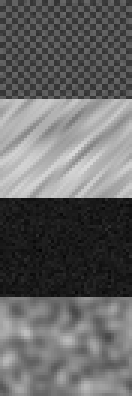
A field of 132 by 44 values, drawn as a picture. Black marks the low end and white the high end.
It is made of 4 by 1 panels. Panel 1,1: low, checkered. Panel 2,1: high, slanting up to the right. Panel 3,1: very low, fine-grained, faint in contrast. Panel 4,1: middling, blotchy.
